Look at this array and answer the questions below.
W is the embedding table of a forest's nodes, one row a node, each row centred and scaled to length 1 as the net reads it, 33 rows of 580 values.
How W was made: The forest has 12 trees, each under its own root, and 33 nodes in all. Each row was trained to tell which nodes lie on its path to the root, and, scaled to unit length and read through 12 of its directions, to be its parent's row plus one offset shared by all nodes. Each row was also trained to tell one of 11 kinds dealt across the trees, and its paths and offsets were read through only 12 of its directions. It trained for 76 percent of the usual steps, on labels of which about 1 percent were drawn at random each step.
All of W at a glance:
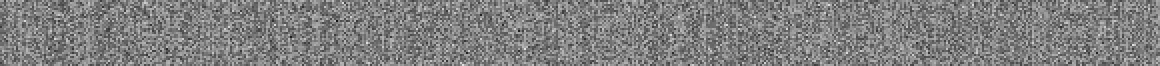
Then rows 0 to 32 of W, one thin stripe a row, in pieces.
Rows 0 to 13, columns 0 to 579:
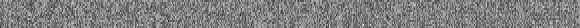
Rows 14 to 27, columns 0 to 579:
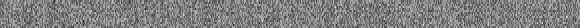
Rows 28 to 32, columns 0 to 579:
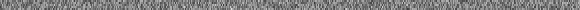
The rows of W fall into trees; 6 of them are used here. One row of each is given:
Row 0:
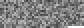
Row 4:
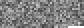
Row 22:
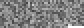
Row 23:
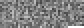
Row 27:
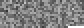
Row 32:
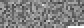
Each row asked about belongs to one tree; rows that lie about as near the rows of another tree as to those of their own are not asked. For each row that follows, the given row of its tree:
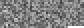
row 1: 22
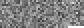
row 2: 4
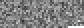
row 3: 27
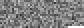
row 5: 0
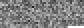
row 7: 32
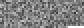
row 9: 32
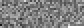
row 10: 23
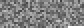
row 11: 22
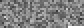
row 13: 22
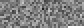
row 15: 0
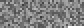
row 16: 22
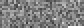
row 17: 4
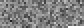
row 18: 27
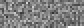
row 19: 32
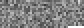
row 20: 4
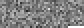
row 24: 23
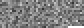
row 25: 4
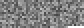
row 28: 0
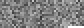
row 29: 4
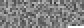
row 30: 27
